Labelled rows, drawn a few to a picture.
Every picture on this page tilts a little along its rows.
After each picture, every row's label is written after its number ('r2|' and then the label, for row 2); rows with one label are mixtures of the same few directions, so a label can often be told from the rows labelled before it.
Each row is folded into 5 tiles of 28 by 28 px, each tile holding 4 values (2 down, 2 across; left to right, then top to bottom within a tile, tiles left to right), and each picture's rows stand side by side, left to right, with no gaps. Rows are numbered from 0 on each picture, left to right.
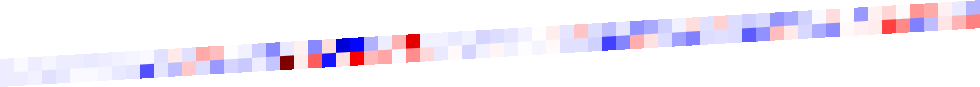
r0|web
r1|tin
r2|tin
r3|tin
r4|web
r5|web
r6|web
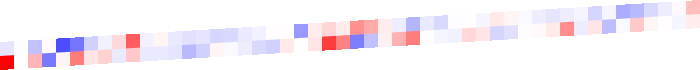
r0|tin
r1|web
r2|web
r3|web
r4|tin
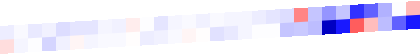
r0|tin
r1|web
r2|web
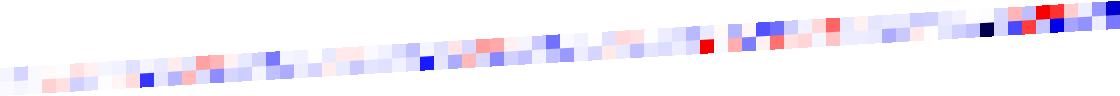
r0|web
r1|tin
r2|tin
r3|tin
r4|tin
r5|tin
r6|web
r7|tin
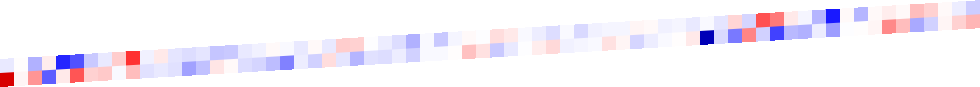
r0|tin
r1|web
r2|tin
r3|web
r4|web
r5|tin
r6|web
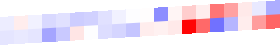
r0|web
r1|web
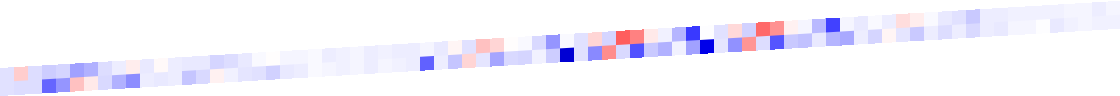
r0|web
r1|web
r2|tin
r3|tin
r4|tin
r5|tin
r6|tin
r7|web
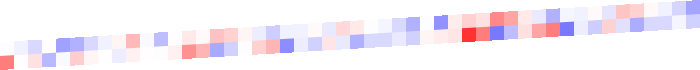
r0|tin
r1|web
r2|tin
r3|web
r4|tin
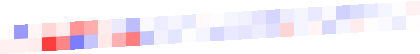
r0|web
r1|tin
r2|tin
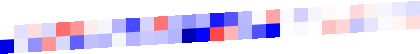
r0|tin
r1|web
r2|web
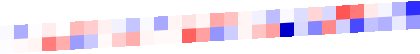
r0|web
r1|web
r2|tin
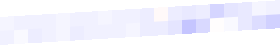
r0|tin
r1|web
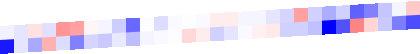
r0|tin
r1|web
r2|web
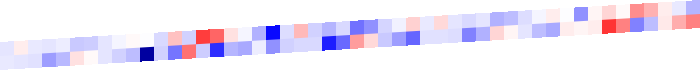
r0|web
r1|tin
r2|web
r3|web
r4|web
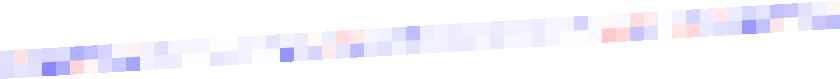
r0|web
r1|web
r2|tin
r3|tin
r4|web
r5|web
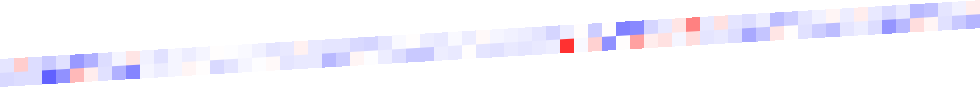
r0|web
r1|web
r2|web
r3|tin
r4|tin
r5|web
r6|web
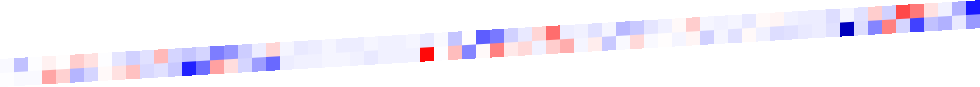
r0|web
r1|web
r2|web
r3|tin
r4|tin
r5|tin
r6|tin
